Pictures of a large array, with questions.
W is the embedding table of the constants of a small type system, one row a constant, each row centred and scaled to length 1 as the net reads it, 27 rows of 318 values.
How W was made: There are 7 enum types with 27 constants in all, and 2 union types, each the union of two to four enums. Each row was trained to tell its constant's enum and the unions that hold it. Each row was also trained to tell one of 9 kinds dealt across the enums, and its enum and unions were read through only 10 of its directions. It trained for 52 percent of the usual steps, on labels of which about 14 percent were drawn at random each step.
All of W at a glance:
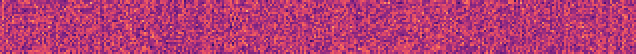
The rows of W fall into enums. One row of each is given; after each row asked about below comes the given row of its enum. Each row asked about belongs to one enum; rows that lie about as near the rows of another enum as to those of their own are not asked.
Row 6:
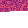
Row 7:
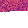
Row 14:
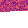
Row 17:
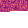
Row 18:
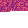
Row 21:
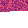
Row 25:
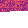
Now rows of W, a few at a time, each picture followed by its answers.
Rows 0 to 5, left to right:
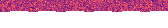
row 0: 6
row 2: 18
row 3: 7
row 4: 6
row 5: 21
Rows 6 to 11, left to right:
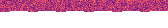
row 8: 21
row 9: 14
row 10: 25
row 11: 7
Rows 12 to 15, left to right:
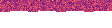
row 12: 6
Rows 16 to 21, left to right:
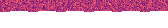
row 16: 7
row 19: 21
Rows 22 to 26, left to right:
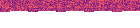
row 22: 21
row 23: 25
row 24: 6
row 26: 25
